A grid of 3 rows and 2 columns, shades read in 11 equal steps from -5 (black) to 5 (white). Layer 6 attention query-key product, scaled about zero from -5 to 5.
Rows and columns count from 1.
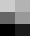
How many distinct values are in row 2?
2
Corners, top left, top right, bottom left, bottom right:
3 2 -5 -4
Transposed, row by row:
3 -1 -5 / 2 1 -4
